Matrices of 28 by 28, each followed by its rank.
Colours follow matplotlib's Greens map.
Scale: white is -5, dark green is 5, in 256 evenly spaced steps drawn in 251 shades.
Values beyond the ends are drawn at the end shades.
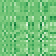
two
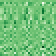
three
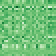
three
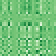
two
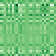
two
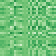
two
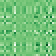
two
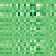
two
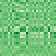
two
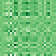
two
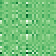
two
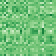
three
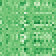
three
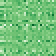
three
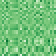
three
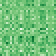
three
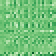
three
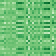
two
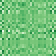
two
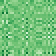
three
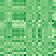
two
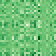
three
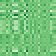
two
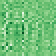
three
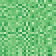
three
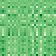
two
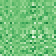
three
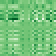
two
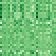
three
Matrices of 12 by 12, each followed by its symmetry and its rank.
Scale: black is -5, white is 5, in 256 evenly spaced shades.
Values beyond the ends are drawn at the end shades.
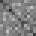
symmetric, full rank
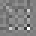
symmetric, rank two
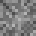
symmetric, full rank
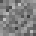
symmetric, full rank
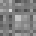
symmetric, rank two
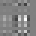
neither, rank one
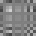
symmetric, rank one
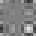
symmetric, rank one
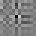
neither, rank two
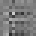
neither, rank two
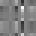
neither, rank one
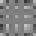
symmetric, rank one
